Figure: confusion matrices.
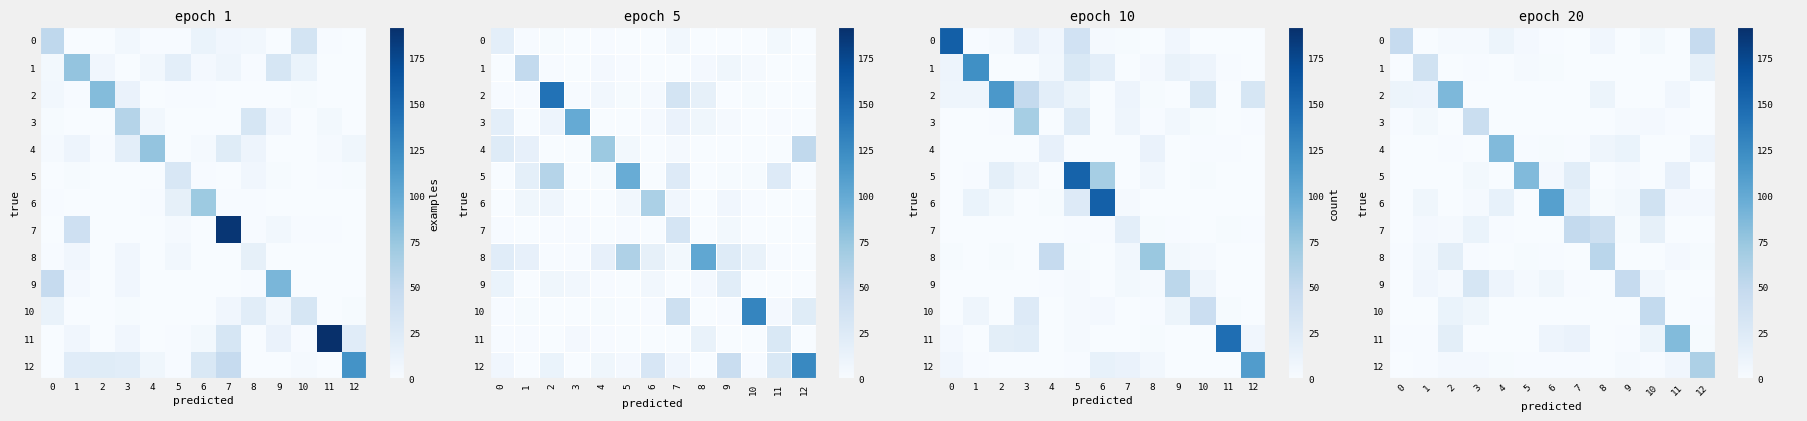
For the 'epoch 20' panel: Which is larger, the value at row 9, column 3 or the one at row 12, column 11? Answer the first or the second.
the first
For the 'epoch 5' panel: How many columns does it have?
13
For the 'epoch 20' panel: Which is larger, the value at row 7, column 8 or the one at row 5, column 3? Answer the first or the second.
the first
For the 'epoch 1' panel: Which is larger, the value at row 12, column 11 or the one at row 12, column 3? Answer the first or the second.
the second
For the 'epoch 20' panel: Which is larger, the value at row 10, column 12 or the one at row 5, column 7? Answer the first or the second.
the second
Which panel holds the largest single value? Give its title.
epoch 1
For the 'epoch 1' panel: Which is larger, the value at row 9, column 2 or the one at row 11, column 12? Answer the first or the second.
the second
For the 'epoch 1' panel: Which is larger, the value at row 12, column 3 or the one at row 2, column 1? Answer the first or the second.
the first
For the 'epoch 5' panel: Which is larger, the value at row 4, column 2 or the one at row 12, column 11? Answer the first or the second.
the second
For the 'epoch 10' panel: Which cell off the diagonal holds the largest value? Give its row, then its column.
5, 6
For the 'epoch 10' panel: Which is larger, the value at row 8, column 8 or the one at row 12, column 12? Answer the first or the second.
the second
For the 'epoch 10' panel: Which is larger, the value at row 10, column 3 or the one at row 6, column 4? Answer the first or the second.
the first
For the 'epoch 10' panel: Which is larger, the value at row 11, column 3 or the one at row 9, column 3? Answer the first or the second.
the first
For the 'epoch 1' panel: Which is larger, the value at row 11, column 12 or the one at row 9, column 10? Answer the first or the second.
the first
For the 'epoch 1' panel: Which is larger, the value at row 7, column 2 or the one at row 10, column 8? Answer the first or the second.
the second
